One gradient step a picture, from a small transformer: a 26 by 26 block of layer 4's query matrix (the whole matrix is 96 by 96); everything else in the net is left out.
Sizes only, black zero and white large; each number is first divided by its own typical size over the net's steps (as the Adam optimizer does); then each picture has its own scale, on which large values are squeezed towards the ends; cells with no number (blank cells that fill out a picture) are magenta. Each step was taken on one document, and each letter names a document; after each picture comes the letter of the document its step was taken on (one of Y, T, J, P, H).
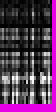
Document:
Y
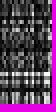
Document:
Y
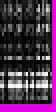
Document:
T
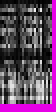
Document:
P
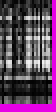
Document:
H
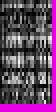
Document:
Y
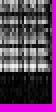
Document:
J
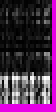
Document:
Y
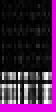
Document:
T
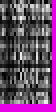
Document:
T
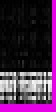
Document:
P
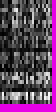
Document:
Y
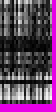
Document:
H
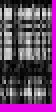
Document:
H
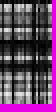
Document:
H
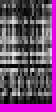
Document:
J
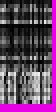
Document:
P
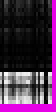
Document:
H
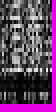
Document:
J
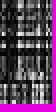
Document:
T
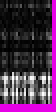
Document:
Y
